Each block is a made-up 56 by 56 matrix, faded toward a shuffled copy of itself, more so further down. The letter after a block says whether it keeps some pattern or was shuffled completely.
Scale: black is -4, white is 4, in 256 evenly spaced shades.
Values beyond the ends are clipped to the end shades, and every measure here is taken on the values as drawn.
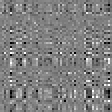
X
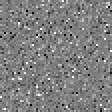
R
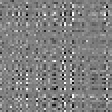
X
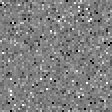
R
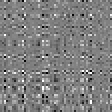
X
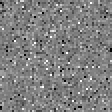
R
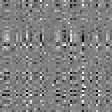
X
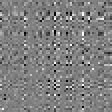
X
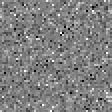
R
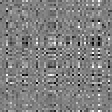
X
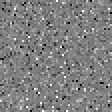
R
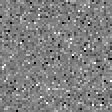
R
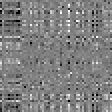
X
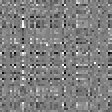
X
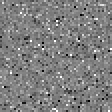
R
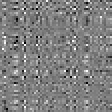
X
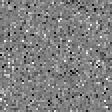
R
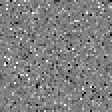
R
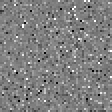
R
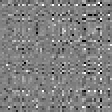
X
